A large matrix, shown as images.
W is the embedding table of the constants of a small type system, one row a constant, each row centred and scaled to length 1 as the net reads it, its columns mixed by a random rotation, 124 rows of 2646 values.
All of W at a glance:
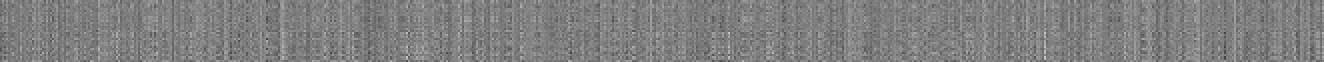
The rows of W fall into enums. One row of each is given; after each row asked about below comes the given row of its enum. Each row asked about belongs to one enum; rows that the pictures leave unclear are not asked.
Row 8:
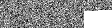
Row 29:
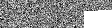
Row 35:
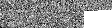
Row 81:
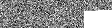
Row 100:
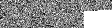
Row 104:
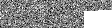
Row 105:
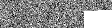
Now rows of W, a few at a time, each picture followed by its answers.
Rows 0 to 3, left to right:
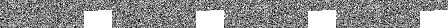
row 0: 29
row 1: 8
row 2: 104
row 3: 104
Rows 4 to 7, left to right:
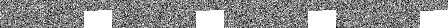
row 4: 104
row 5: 105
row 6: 8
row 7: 35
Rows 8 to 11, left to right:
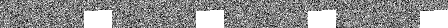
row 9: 8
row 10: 100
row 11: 35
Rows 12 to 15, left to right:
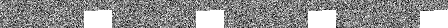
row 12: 81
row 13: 81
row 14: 8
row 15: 35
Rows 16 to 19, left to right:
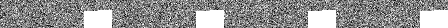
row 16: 100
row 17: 105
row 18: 104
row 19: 81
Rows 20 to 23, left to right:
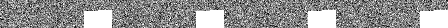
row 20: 29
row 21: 105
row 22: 100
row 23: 100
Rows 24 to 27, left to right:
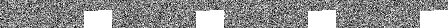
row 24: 29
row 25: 105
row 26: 104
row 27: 81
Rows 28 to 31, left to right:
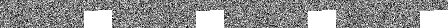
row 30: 100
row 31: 105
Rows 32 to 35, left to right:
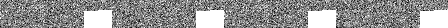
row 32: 104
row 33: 8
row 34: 104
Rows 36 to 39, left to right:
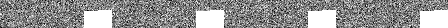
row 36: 35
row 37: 81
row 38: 104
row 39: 29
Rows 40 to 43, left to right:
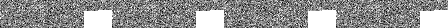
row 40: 104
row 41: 104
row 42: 81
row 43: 104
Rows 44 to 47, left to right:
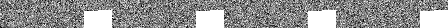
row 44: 35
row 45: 29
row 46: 100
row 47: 8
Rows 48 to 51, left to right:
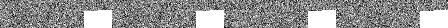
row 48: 105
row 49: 105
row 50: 35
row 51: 100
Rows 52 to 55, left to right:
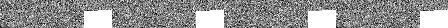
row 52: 35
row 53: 100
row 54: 81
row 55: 35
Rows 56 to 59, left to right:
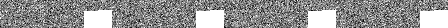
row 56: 104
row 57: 8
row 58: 35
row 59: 8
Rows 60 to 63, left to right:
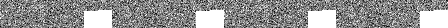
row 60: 104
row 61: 100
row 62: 104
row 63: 100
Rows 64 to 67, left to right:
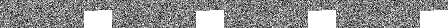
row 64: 8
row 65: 105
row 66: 81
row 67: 81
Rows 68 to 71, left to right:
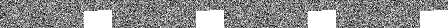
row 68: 100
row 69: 81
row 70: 100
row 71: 81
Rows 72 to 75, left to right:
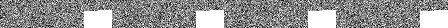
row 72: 100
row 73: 105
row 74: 81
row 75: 8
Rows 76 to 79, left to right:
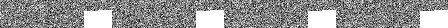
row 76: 104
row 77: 8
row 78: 29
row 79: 29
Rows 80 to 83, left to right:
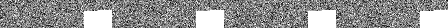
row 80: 100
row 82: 105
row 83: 100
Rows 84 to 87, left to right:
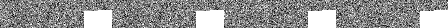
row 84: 105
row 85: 105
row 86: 104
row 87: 100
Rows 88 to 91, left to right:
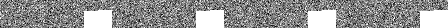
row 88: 104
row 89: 8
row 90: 100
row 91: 105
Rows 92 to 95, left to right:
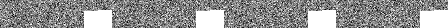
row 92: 105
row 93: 81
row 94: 8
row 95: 81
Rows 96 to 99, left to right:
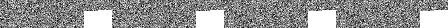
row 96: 29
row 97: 29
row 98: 8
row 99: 8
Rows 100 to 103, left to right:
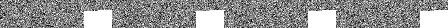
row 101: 105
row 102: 8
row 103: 8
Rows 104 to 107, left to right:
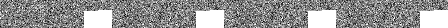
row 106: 105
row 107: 105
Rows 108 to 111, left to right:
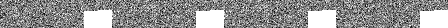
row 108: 100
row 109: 104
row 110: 104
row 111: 29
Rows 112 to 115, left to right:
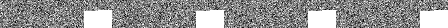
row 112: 81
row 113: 105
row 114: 8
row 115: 8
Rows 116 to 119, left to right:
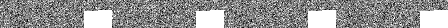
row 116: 8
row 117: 104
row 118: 8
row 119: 105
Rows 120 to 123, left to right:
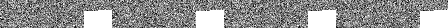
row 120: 29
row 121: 100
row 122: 29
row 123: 35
